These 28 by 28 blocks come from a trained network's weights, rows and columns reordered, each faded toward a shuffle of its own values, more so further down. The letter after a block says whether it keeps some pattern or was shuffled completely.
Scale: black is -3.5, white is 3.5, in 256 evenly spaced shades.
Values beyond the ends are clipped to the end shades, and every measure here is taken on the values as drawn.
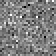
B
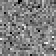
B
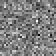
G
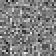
G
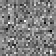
G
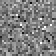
B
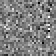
G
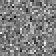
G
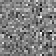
G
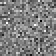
B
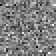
B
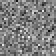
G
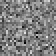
G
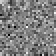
G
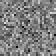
G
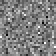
B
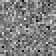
B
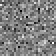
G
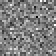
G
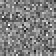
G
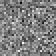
B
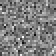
B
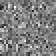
G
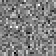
B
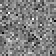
B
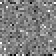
G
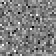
B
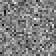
B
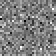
B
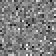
B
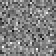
B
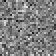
B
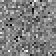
B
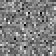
B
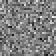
B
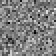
B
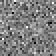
B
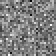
B
